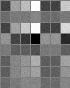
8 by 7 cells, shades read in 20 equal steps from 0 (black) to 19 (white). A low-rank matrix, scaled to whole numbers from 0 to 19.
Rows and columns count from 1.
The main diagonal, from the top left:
5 9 15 0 9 7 11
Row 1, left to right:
5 12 14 19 5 5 15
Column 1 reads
5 8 5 11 9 7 7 8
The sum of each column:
60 74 81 89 60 60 83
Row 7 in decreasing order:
12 11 11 10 7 7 7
